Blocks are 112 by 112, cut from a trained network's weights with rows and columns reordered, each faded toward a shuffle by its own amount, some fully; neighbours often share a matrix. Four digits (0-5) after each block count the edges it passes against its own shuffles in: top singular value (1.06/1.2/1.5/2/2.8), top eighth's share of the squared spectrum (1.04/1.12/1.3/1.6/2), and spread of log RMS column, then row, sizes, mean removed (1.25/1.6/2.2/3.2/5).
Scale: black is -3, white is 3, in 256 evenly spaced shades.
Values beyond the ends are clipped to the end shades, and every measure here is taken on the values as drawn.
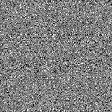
3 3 0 2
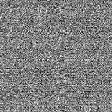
4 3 1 2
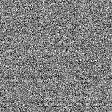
3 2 0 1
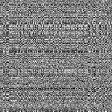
5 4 2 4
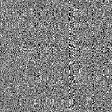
4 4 3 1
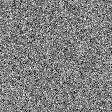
0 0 0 0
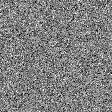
0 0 0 0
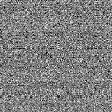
4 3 2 2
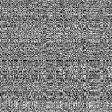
5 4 2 3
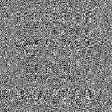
4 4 3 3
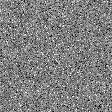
1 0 0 0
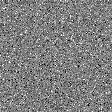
1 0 0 0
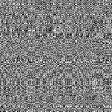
5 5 2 4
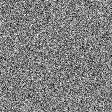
0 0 0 0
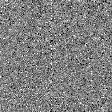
3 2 1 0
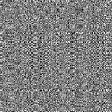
5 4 3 3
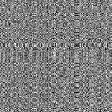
5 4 3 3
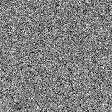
2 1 0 0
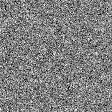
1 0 0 0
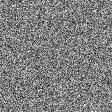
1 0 0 0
